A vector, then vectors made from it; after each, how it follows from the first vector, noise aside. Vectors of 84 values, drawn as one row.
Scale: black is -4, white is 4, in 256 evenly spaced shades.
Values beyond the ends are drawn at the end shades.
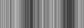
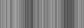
shrunk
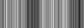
wrapped around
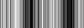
scaled up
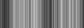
wrapped around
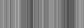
shrunk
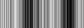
scaled up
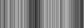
wrapped around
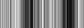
scaled up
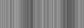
shrunk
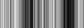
scaled up
